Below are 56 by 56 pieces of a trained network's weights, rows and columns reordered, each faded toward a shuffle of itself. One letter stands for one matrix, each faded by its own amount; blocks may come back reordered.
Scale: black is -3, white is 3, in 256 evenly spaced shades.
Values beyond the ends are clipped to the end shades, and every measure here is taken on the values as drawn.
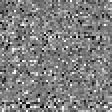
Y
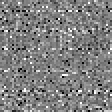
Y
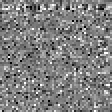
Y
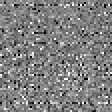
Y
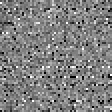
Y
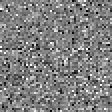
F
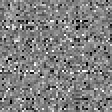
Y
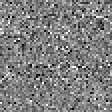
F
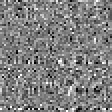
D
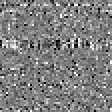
Y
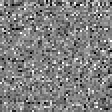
F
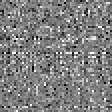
Y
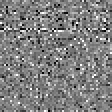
Y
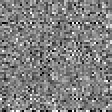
D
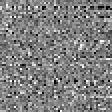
D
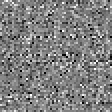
F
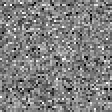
F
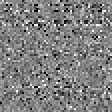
Y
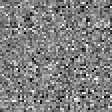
D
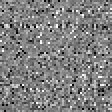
F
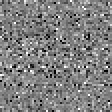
Y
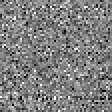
F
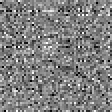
D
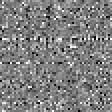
Y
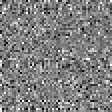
D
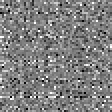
Y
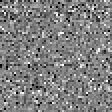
F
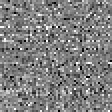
Y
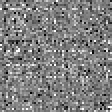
Y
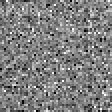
F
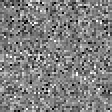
F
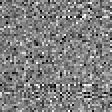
D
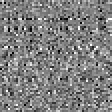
D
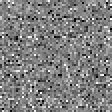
F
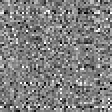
D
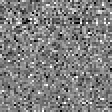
F
